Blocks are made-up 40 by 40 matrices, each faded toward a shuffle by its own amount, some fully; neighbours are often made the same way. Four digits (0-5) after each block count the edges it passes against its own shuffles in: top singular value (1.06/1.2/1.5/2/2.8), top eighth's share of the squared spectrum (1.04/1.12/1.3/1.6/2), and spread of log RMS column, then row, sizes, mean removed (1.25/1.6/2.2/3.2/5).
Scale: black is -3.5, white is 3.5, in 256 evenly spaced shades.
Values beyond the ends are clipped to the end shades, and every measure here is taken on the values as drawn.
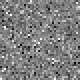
0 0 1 0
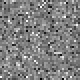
1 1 0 0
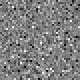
0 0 0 0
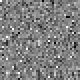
2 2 0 0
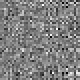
4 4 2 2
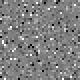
0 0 0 0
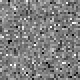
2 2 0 0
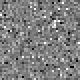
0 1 0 0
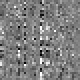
4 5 3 1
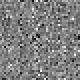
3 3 2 1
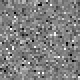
2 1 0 0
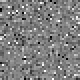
2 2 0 0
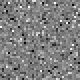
1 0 0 0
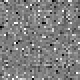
2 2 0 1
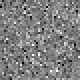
0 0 0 0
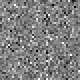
2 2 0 0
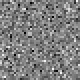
0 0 0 0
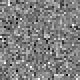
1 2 0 0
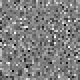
2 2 1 0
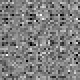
4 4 2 2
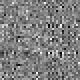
4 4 2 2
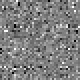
3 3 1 2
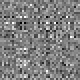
4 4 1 3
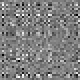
4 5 2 3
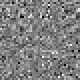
3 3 1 2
